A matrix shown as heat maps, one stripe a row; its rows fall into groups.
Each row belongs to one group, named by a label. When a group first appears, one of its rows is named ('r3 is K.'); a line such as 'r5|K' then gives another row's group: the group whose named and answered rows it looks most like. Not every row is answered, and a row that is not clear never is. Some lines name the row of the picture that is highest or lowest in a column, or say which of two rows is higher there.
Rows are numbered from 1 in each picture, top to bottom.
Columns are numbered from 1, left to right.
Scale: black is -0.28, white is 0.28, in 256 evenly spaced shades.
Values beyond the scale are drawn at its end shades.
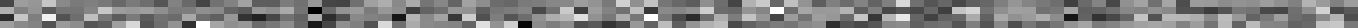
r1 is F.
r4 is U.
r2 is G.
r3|F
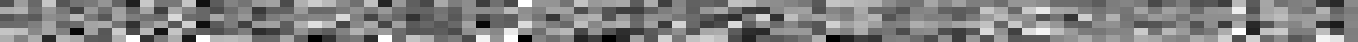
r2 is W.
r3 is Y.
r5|W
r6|U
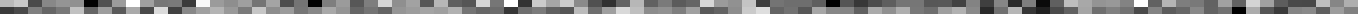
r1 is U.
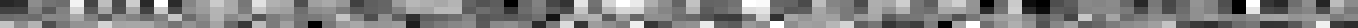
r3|Y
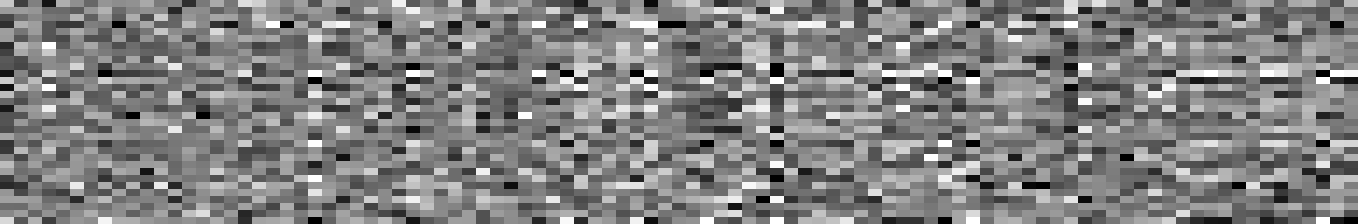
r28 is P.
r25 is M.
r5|M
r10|Y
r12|G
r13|F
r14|P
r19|Y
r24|G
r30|U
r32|G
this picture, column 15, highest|31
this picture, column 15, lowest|17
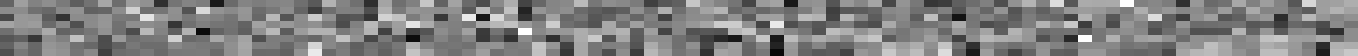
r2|U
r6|Y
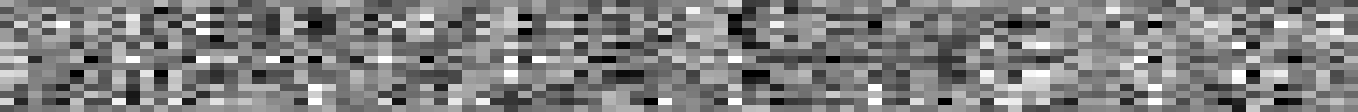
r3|U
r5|U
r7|W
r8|P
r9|U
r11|W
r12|W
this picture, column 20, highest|9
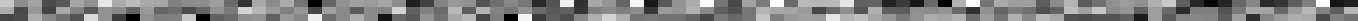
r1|G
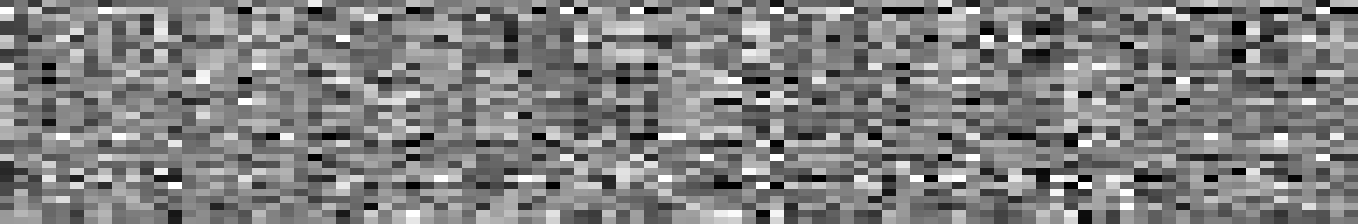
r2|G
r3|M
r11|U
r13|M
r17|U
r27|Y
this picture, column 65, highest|24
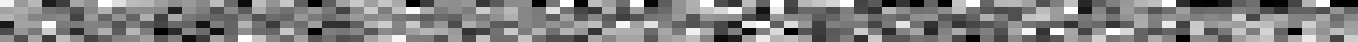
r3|W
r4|F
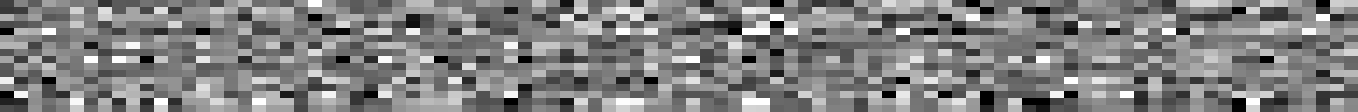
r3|G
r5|F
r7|U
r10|F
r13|U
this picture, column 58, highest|14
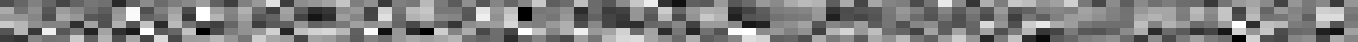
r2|U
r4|W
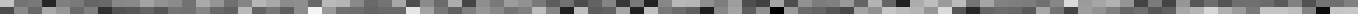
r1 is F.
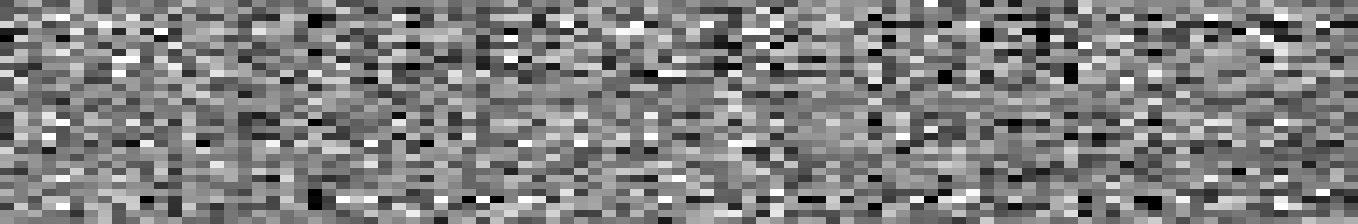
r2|Y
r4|G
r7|Y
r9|U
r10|Y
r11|P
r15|P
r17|F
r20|F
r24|M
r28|G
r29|M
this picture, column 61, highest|4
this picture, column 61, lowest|29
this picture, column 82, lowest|29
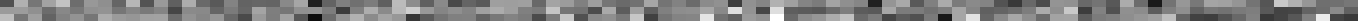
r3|G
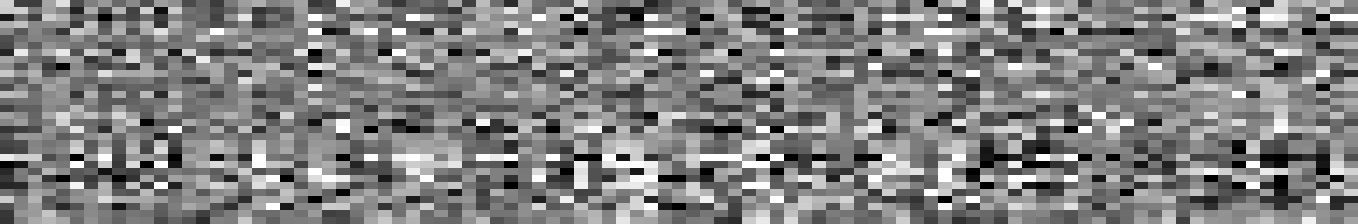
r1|M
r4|W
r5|M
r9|U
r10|P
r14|W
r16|Y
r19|Y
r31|F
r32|F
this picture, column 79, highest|17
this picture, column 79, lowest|26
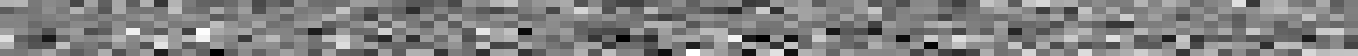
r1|W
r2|Y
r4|M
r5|U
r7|M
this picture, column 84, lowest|6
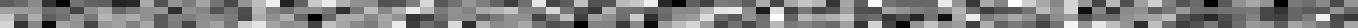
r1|P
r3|G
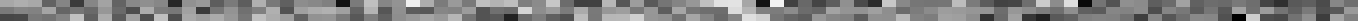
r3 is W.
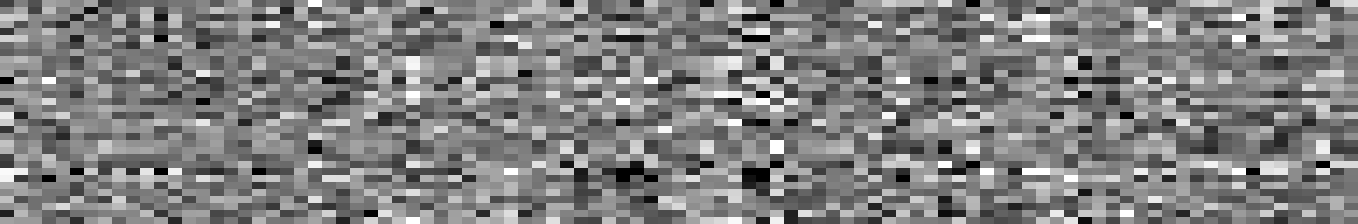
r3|W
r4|P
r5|F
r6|W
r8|Y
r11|U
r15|F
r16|G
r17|M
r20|P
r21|G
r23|F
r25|W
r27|W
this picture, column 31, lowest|2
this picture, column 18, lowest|18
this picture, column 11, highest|25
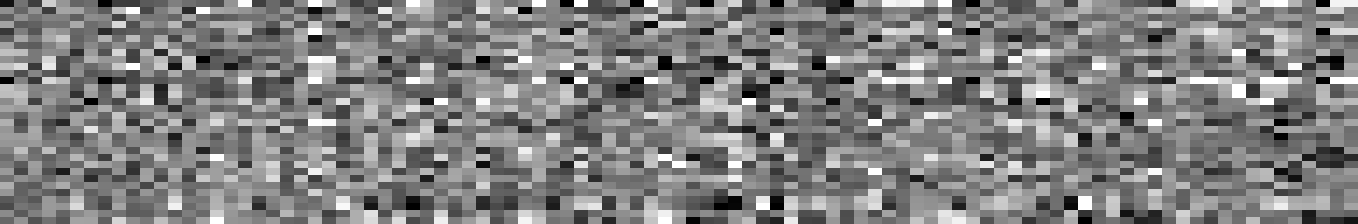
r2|U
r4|P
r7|M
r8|W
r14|W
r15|U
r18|P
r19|U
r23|M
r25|P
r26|U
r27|M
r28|P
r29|Y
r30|Y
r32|M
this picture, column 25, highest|30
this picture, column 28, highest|2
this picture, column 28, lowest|9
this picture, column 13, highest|30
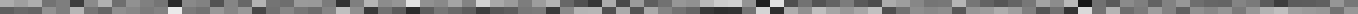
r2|Y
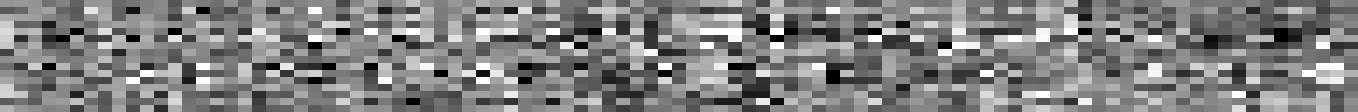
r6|P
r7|G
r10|U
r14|W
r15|Y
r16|W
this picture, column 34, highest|11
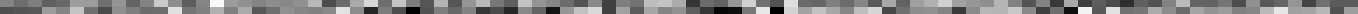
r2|Y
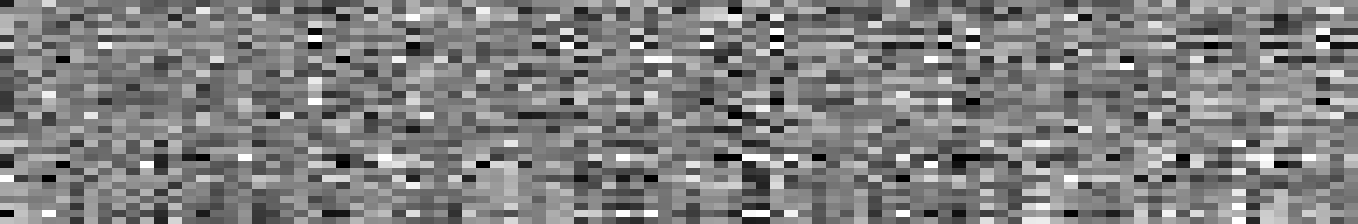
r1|F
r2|U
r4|P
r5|G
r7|G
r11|U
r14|F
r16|F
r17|U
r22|P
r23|F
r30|W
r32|W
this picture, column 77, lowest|31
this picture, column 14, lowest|23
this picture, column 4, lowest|26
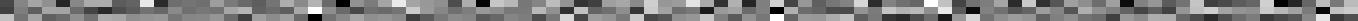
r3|G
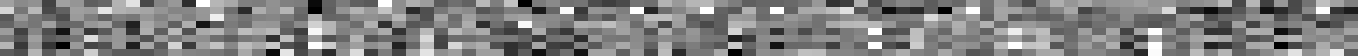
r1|U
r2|G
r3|M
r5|P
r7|P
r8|U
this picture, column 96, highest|8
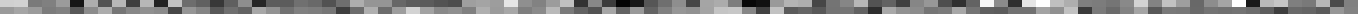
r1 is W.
